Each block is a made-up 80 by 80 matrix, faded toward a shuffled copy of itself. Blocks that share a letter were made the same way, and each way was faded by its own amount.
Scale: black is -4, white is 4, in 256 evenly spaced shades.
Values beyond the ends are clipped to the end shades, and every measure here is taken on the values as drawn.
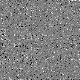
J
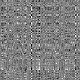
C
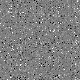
J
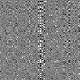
C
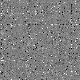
J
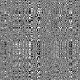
C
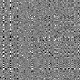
C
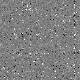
J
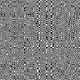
C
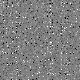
J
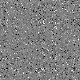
J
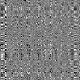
C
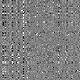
C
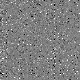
J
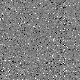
J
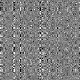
C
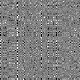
C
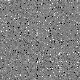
J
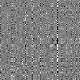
C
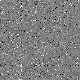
J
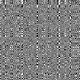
C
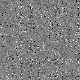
J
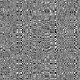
C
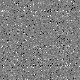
J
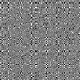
C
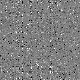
J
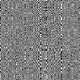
C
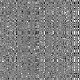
C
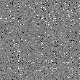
J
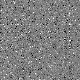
J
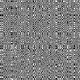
C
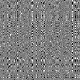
C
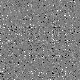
J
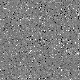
J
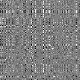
C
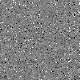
J
